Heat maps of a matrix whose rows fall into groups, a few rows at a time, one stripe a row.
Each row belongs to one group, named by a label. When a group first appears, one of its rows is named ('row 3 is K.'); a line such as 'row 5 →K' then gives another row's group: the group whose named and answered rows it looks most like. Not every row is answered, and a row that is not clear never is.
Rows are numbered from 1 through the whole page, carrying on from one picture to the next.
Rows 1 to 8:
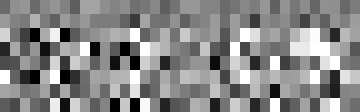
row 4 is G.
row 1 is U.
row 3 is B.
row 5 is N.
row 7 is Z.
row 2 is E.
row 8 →N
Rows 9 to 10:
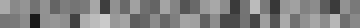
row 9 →Z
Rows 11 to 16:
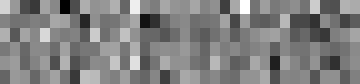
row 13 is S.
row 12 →S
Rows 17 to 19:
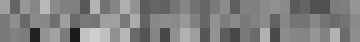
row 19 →U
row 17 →S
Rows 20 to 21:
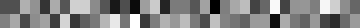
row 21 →Z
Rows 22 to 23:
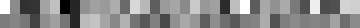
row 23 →U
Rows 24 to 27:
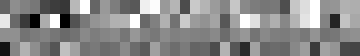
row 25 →B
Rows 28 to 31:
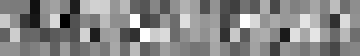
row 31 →Z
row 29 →B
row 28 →U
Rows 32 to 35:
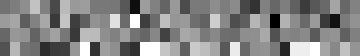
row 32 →E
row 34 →U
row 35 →G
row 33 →Z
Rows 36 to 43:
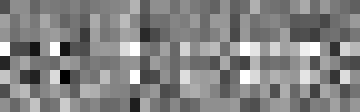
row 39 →B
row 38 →S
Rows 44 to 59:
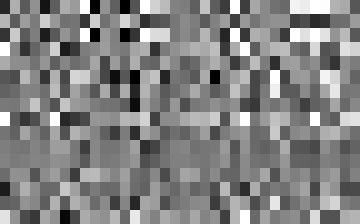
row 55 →S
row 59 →B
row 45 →S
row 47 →B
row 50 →N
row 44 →G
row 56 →U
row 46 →G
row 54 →S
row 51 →E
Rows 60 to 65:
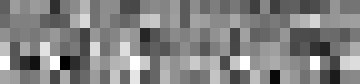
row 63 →S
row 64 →B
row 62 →S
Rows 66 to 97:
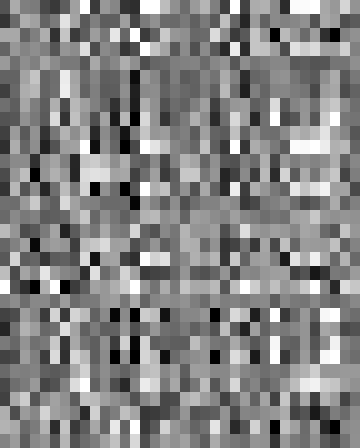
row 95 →S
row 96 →Z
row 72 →E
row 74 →N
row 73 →N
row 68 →Z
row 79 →G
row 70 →S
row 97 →Z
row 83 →U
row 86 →B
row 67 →E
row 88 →N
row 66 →G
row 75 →G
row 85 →S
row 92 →G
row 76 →G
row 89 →E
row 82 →B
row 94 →U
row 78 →U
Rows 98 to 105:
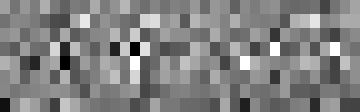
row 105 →E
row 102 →B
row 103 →Z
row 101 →N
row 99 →G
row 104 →S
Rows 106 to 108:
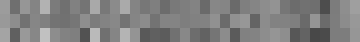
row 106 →S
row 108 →S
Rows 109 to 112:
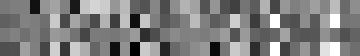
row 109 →U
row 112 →N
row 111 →S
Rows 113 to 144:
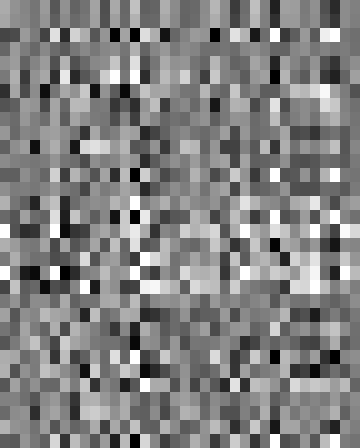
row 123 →U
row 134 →Z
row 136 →N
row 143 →Z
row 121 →N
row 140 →G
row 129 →B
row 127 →B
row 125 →N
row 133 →G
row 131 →G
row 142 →U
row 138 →Z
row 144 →N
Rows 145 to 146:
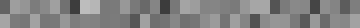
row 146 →E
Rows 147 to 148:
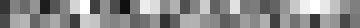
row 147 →G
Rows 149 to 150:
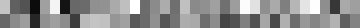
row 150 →U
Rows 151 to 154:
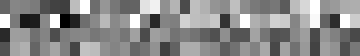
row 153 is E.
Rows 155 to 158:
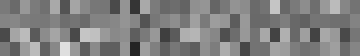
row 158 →E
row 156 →S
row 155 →N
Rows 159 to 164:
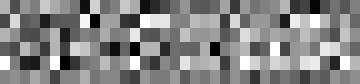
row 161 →B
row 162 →N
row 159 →S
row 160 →G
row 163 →B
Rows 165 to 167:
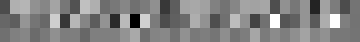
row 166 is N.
